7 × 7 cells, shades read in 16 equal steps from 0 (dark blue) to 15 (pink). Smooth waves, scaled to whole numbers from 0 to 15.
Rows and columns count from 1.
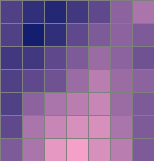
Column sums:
31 38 50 63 70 63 52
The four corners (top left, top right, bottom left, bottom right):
4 10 7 7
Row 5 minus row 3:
1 5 5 4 3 1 1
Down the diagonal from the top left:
4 0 5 9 12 10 7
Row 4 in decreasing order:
11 9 9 8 6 5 4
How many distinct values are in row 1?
7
